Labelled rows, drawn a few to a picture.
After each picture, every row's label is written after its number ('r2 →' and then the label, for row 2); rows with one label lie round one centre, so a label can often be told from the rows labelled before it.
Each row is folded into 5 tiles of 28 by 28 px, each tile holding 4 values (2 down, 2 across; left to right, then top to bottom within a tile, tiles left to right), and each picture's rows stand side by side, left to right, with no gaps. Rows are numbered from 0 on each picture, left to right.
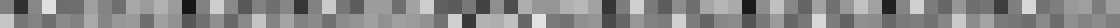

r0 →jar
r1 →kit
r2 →jar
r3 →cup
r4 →kit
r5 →kit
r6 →kit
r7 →jar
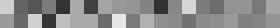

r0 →cup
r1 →jar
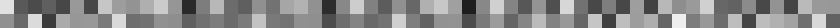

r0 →cup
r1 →kit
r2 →kit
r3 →kit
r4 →cup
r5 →cup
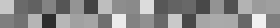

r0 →cup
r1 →cup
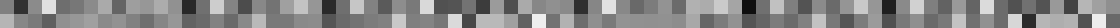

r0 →jar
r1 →kit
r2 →kit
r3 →cup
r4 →jar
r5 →kit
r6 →kit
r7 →cup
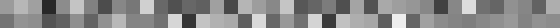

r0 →kit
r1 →cup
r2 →cup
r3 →jar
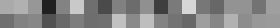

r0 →kit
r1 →jar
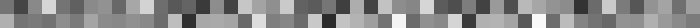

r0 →jar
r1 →cup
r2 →cup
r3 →cup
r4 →jar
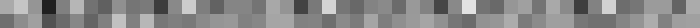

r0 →kit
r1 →jar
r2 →jar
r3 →jar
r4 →jar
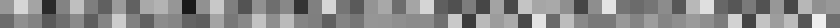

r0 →kit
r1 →kit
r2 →jar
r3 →cup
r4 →jar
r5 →cup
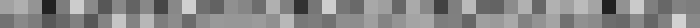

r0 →kit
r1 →jar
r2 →jar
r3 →jar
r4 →kit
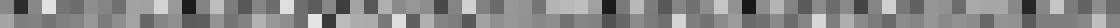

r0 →jar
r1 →kit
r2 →cup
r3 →jar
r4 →kit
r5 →kit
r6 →jar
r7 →kit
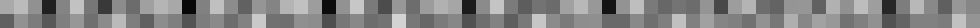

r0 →kit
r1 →kit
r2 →kit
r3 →kit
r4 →kit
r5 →jar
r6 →kit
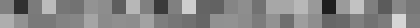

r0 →jar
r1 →jar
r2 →kit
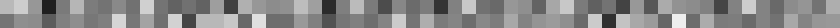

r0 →kit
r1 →cup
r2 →kit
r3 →jar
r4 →cup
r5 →jar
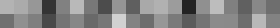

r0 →kit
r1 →kit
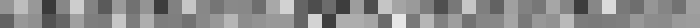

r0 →kit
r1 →jar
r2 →cup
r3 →jar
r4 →jar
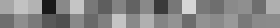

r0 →kit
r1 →jar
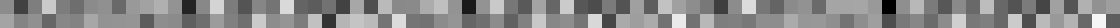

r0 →jar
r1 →kit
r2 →cup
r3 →kit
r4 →cup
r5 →jar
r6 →kit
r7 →cup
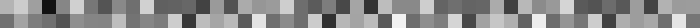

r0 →kit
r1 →cup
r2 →cup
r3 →cup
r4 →cup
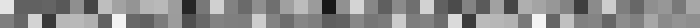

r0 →cup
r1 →kit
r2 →kit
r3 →cup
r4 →jar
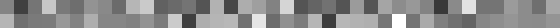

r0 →jar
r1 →cup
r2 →cup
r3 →jar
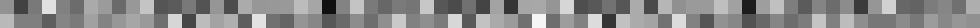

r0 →jar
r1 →cup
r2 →kit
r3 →cup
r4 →cup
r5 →kit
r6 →jar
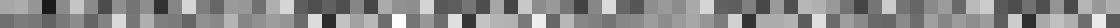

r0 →kit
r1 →jar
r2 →cup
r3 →cup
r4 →jar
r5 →cup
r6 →jar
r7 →cup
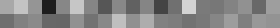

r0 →kit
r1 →jar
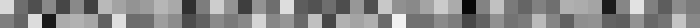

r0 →cup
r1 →kit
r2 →cup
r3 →kit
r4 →kit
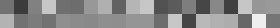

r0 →jar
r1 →cup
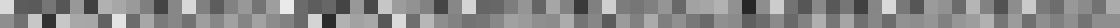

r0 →cup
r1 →jar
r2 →cup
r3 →jar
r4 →jar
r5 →kit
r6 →jar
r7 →jar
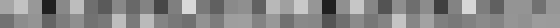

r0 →kit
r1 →jar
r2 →kit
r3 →jar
